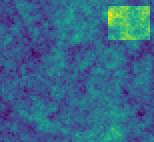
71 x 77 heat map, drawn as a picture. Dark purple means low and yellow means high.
Odd patch: higher, in the top right. Ninth with the highest average: top right. Histogram: skewed, a long tail of high values. Grain: blotchy. Roughest part: top right.
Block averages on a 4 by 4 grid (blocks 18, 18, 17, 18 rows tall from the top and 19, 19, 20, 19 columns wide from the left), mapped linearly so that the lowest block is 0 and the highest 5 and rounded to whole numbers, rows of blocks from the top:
0135 / 0111 / 0111 / 0121
